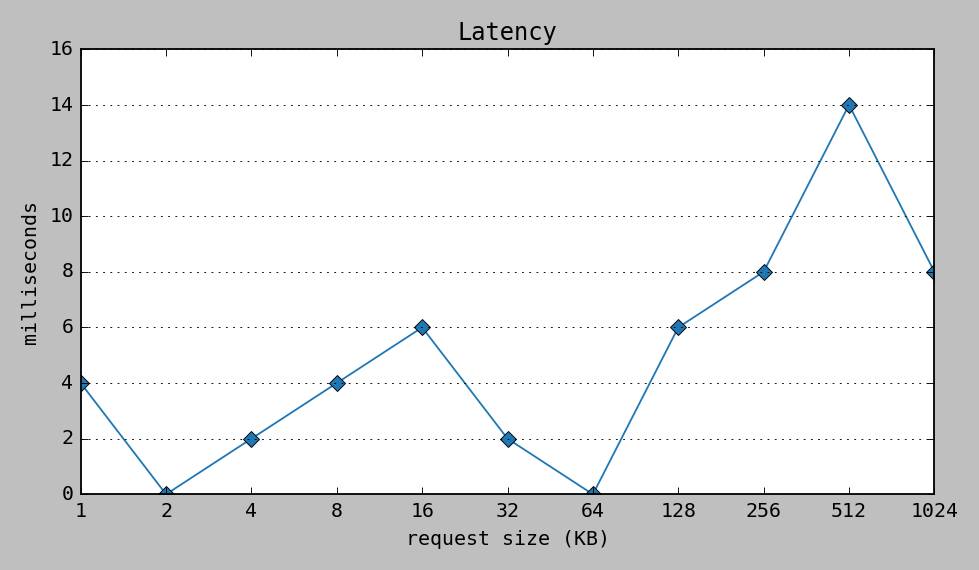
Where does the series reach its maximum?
512
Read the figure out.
Title: Latency
x-axis: request size (KB), ticks 1 2 4 8 16 32 64 128 256 512 1024
y-axis: milliseconds, ticks 0 2 4 6 8 10 12 14 16
Values:
4 0 2 4 6 2 0 6 8 14 8
